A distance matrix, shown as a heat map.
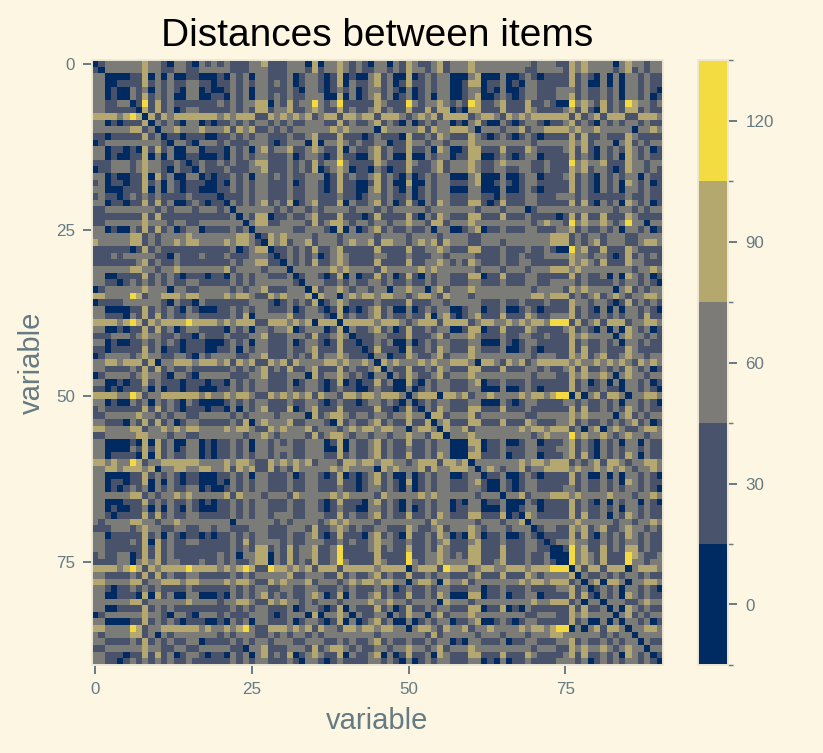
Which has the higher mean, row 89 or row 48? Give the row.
89
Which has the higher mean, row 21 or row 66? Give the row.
21
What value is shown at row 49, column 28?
30
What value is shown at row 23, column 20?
30
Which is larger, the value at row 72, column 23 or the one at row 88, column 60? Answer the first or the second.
the second
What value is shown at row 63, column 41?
30
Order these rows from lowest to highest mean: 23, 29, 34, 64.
64, 23, 29, 34
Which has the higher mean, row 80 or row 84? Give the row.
80
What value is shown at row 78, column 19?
60
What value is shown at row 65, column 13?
90
